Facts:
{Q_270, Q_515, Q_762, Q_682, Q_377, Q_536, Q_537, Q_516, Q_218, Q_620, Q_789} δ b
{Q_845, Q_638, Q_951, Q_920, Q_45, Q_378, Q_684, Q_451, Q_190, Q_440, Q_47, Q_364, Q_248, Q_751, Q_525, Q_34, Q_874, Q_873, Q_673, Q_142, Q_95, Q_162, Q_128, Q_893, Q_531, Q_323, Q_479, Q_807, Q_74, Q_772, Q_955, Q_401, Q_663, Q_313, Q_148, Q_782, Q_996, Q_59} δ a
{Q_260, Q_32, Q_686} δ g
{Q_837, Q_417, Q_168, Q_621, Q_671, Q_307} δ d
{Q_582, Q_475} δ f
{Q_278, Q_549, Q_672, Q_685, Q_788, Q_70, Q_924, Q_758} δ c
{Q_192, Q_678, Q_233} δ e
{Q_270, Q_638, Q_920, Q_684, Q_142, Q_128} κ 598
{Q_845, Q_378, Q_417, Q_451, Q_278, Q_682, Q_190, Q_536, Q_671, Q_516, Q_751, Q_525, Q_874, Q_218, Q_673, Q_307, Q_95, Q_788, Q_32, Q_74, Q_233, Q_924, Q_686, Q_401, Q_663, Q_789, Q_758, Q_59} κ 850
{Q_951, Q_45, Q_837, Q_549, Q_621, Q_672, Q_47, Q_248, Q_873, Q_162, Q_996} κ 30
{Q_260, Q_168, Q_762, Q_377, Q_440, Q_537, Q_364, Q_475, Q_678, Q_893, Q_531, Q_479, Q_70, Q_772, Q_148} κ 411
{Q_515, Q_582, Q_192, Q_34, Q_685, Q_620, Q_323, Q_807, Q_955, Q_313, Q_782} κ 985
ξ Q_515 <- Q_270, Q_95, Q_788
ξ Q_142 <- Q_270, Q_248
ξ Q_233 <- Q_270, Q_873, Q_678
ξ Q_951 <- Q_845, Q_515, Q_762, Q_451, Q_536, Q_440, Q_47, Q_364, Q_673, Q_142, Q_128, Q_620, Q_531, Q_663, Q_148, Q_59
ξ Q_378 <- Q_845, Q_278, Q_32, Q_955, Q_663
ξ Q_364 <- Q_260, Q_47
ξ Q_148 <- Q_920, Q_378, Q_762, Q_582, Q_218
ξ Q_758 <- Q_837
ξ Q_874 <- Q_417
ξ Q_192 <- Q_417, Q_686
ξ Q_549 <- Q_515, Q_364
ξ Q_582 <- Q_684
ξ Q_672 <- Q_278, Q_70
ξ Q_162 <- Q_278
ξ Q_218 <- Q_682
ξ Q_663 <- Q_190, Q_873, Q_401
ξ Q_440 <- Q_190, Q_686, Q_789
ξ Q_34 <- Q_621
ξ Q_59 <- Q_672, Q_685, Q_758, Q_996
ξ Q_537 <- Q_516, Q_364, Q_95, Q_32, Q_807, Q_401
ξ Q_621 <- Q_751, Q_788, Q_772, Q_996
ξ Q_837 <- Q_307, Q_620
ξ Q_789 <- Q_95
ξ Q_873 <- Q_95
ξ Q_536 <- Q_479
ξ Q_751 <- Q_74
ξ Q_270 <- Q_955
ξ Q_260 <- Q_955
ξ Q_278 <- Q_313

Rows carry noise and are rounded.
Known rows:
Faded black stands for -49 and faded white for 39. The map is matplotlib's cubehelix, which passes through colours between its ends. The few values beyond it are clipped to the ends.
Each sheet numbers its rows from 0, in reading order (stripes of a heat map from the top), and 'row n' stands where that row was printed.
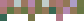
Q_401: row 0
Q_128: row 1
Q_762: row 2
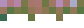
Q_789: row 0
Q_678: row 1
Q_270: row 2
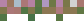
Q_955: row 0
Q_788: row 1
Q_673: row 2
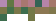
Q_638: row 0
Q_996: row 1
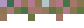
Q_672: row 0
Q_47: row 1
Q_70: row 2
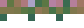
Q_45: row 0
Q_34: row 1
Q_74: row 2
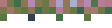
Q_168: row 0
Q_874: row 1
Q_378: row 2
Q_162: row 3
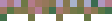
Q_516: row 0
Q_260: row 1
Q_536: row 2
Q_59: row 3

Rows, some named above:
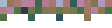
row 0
Q_951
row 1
Q_74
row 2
Q_192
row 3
Q_531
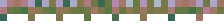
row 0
Q_233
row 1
Q_758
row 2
Q_758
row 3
Q_475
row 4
Q_32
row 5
Q_682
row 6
Q_233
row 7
Q_620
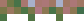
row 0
Q_893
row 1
Q_515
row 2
Q_515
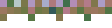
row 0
Q_278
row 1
Q_142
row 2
Q_685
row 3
Q_248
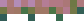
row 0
Q_807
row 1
Q_807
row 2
Q_440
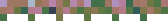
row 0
Q_549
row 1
Q_951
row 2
Q_479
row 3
Q_621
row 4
Q_537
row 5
Q_893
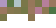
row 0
Q_278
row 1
Q_479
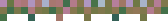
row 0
Q_638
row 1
Q_663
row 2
Q_70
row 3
Q_307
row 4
Q_686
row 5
Q_582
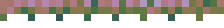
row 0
Q_364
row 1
Q_807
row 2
Q_417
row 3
Q_751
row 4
Q_525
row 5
Q_313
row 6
Q_686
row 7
Q_772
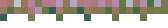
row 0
Q_95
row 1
Q_148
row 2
Q_142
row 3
Q_873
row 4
Q_684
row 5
Q_307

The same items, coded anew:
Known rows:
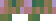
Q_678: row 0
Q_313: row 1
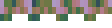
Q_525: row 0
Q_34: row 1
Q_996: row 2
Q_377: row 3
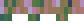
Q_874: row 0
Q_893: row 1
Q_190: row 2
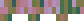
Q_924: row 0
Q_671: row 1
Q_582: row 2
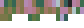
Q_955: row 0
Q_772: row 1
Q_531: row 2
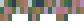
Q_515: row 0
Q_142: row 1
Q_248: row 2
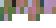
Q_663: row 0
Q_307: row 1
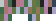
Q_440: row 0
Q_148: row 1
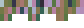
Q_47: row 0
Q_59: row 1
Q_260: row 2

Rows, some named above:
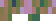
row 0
Q_260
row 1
Q_233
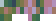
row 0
Q_620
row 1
Q_685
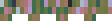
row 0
Q_515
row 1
Q_582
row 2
Q_516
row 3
Q_873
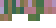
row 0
Q_582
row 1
Q_751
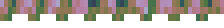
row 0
Q_788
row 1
Q_788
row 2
Q_417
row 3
Q_684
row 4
Q_684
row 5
Q_758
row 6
Q_678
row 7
Q_479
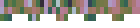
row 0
Q_162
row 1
Q_762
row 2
Q_515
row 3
Q_34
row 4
Q_70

